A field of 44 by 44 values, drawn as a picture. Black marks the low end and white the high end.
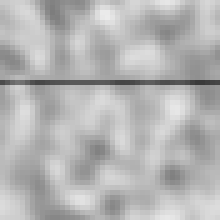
Slope: none. Histogram: skewed, a long tail of low values. Odd lines: row 17. Average level on the scale: 70%.
